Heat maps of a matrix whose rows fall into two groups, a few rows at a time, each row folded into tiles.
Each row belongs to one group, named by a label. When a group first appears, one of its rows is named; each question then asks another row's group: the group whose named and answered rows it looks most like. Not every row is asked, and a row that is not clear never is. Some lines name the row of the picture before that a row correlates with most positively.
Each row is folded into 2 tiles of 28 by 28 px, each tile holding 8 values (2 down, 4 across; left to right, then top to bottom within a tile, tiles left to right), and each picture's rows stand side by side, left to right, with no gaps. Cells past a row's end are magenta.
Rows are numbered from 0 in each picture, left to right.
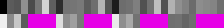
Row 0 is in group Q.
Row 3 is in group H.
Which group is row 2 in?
Q
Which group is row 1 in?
Q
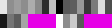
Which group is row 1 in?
Q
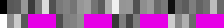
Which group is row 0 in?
Q
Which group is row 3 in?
Q
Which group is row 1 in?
H
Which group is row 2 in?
H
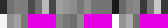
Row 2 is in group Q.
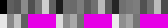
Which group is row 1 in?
Q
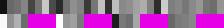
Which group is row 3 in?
H
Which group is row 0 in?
Q
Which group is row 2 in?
H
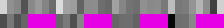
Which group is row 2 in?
H
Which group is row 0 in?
H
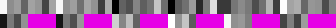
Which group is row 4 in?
Q
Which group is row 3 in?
Q
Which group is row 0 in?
H
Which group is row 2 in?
Q
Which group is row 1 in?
H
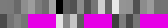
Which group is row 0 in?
H
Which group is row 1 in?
Q
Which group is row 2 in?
H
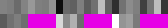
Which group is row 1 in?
Q
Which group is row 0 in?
H
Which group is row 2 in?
Q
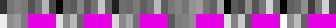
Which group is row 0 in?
Q
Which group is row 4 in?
Q
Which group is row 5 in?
Q
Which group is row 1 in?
Q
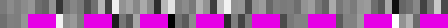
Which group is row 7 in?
Q
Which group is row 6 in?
H
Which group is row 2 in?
H
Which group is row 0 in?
H
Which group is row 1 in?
Q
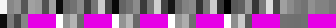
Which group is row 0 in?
H
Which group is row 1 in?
Q
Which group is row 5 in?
H
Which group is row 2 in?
Q
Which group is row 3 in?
Q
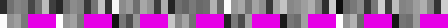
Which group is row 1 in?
Q
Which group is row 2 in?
H
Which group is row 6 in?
Q
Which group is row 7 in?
H
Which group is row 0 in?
Q
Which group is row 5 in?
H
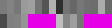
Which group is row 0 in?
H
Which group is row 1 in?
Q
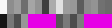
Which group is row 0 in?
H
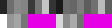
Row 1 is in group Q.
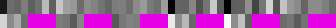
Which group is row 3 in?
Q
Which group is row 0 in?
Q
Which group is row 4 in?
Q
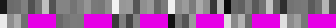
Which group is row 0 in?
Q
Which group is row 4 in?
Q
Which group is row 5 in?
Q
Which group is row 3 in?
H
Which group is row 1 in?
H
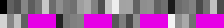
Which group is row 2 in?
H
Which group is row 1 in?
H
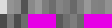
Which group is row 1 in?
H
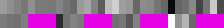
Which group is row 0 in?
H
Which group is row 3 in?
Q
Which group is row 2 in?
H
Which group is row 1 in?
H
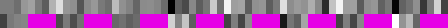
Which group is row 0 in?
H
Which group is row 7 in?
Q
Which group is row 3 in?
Q
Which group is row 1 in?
H
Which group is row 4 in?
H
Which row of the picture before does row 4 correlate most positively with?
2
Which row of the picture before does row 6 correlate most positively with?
2
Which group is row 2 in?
H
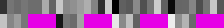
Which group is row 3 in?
Q
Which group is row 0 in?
Q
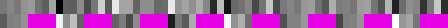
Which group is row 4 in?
Q
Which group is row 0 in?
H
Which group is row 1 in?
Q
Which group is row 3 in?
H
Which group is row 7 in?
Q
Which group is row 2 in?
H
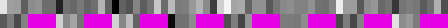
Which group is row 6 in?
H
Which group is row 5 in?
H
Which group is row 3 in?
H
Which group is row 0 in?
H
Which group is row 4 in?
H
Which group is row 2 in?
Q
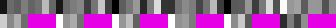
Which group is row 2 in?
Q
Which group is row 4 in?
Q
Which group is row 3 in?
Q
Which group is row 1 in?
Q
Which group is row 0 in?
Q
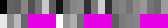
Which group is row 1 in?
Q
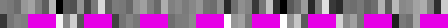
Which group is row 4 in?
Q
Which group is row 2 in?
H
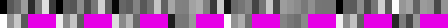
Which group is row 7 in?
H
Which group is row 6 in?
Q
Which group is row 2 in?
Q
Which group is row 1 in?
Q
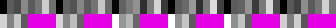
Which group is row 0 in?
Q
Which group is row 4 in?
Q
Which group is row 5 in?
Q
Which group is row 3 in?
Q
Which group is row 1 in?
Q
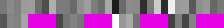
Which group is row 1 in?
H
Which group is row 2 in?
Q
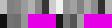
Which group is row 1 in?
H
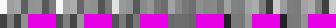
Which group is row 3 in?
H
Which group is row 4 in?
H
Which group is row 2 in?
H
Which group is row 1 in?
H
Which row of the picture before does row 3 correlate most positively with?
1
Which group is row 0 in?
H
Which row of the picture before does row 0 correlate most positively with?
1
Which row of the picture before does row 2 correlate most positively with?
1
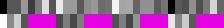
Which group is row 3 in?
Q
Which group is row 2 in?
H
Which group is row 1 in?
H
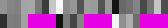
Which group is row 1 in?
H
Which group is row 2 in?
Q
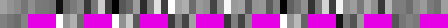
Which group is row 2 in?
Q
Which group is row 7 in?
H
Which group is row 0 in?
H
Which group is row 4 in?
H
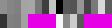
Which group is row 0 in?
H
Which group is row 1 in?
Q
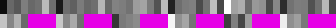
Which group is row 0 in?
Q
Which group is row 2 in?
H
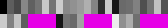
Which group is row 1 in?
H
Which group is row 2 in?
Q
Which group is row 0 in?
Q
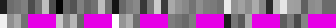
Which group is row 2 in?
Q
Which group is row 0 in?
Q
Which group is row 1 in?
Q
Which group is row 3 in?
H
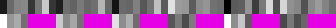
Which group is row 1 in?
Q
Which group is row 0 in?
Q
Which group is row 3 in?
H
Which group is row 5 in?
H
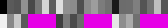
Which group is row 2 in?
Q
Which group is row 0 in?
Q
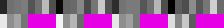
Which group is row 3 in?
Q
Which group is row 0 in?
Q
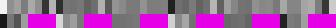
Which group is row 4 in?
H
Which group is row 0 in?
H
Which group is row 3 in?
Q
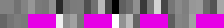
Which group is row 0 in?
H
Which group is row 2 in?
Q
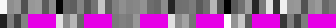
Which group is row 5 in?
H
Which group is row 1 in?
Q
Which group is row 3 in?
Q
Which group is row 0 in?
H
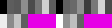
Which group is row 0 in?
Q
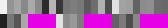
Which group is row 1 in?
Q
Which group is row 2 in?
H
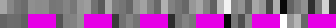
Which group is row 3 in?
H
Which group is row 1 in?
H
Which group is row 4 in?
H
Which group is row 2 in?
H
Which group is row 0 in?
H
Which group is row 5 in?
Q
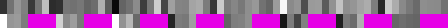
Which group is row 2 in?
Q
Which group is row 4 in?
H
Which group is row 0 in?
Q
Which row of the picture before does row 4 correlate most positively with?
1
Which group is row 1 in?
Q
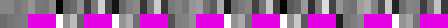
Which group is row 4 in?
Q
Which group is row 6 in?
H
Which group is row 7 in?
Q
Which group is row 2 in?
Q
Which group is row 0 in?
H
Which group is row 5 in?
Q
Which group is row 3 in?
H
